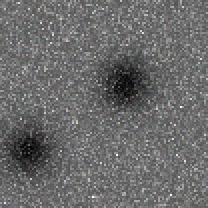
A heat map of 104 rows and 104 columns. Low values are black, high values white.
No overall slope runs across the table. Two dips sink into the field. Neither half mirrors the other. The distribution is heavy-tailed on both sides. No row or column stands out.
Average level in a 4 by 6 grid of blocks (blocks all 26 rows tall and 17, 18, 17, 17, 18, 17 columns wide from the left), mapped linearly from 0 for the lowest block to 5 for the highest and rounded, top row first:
555555
554035
235455
345555
